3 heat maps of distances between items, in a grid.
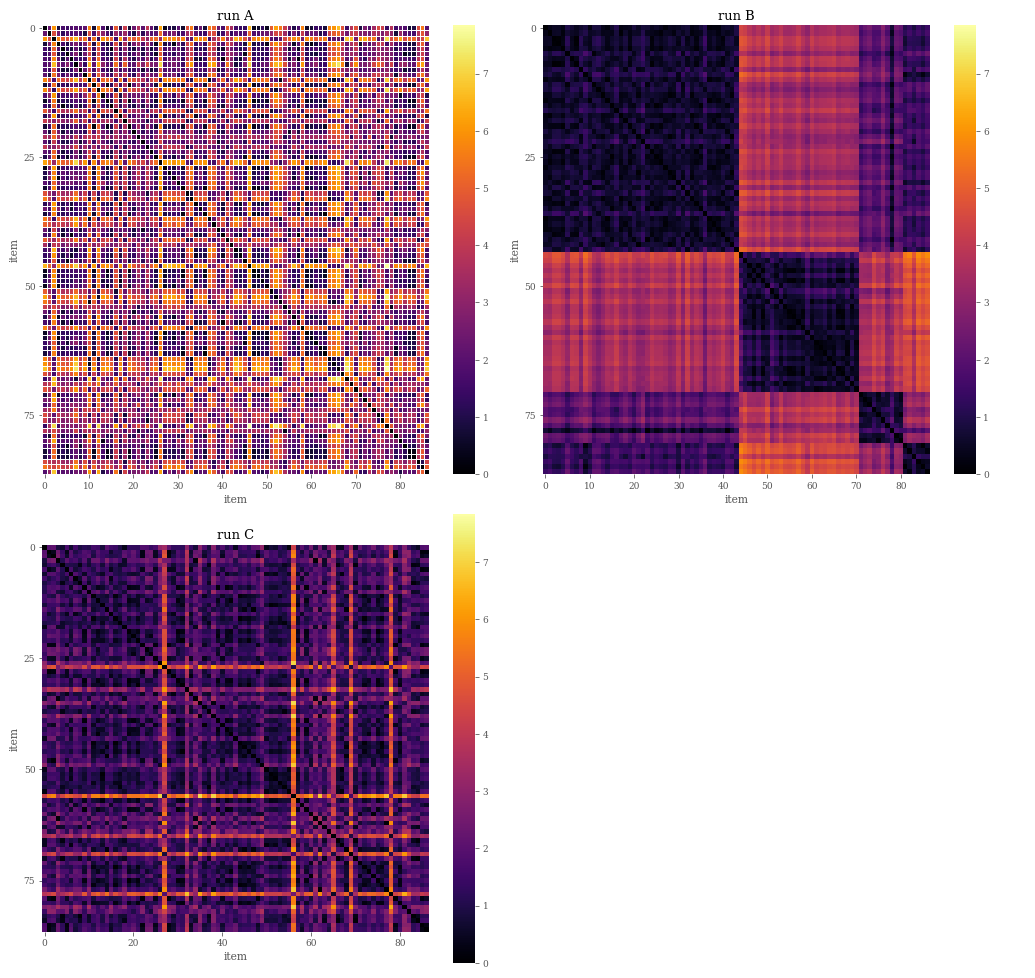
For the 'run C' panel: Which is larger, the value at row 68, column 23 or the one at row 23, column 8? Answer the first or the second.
the second
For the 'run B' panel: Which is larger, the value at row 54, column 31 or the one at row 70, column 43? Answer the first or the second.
the second
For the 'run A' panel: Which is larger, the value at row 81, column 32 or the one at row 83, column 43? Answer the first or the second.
the first
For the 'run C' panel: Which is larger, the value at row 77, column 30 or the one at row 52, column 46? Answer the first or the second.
the first
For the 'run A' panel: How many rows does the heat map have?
87
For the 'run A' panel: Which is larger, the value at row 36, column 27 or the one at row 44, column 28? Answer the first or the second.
the second
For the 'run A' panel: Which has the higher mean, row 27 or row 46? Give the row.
46
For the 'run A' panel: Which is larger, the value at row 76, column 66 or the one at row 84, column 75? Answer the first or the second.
the first
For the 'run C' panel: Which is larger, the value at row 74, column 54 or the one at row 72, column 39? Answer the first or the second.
the first
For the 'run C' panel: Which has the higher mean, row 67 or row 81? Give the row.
81
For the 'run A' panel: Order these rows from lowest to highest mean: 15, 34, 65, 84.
15, 34, 84, 65
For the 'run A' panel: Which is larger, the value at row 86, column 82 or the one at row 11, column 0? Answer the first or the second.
the first
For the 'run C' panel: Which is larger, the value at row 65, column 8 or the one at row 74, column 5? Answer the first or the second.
the first
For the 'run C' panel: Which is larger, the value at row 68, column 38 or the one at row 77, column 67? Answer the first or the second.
the second
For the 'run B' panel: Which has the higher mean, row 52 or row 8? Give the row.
52
